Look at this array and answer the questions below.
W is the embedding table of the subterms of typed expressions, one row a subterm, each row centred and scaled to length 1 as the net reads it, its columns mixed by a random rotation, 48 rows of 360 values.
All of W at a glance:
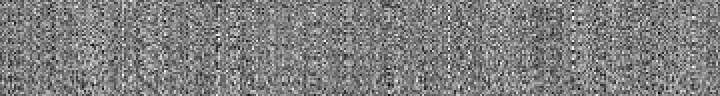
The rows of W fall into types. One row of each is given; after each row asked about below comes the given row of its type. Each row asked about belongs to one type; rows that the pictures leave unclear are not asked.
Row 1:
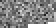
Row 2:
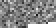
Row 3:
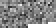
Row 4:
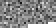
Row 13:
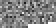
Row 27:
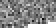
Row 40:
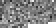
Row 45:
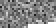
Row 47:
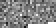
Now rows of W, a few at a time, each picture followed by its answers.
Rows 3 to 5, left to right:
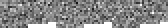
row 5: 13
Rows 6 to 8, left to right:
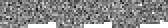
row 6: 4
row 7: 45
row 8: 27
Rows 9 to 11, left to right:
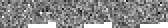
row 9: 40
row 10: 45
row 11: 1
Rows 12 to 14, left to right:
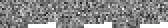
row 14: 27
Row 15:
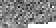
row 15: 2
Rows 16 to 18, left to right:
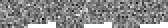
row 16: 27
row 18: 13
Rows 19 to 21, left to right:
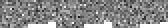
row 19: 4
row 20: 47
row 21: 45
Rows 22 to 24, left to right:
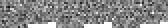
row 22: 3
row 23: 13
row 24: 13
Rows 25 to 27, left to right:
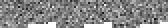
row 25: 2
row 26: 1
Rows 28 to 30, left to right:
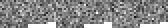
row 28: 1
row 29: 1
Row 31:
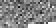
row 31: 2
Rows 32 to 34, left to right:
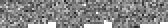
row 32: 13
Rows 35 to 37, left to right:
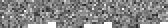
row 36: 2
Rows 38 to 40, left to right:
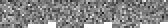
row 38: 27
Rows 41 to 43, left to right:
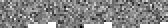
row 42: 3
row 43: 4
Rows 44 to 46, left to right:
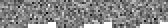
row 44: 1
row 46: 27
